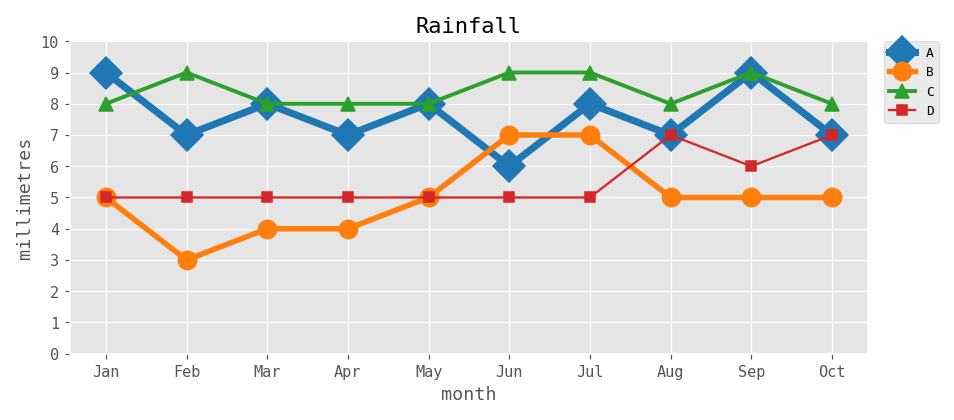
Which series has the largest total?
C
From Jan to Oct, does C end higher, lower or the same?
the same
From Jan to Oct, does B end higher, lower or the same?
the same
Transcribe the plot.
Title: Rainfall
x-axis: month, ticks Jan Feb Mar Apr May Jun Jul Aug Sep Oct
y-axis: millimetres, ticks 0 1 2 3 4 5 6 7 8 9 10
Legend: A, B, C, D
Values:
A: 9 7 8 7 8 6 8 7 9 7
B: 5 3 4 4 5 7 7 5 5 5
C: 8 9 8 8 8 9 9 8 9 8
D: 5 5 5 5 5 5 5 7 6 7
